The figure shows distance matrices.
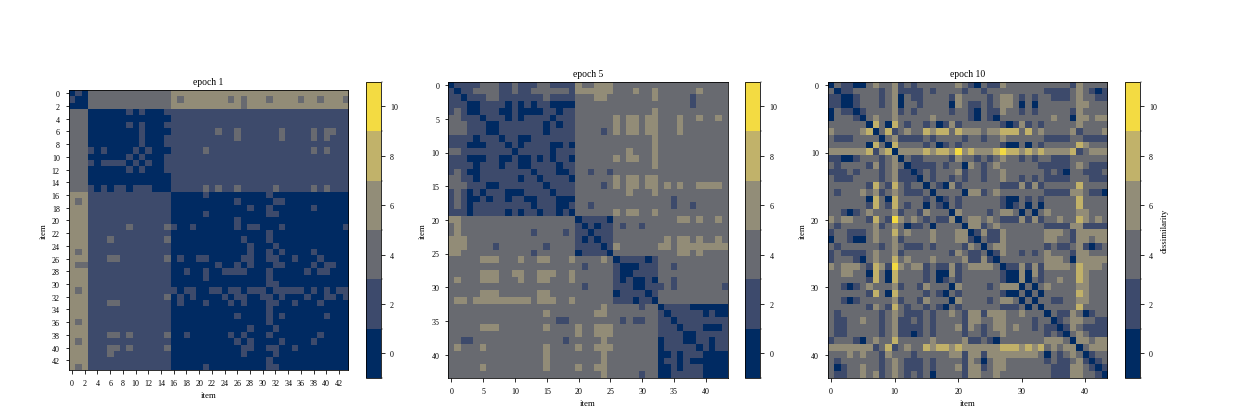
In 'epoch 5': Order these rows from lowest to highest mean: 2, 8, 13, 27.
13, 8, 2, 27
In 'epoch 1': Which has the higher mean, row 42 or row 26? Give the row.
26
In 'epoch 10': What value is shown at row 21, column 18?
4
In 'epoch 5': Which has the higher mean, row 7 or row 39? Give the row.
39
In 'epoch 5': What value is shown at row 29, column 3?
4
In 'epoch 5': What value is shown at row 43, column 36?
2
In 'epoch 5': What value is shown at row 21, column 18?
4
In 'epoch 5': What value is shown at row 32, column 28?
2
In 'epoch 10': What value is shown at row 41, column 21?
2
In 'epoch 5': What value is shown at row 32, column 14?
6
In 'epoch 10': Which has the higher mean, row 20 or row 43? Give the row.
20
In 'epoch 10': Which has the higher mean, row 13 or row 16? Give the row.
16
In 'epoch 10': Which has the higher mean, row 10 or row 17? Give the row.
10
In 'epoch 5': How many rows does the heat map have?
44
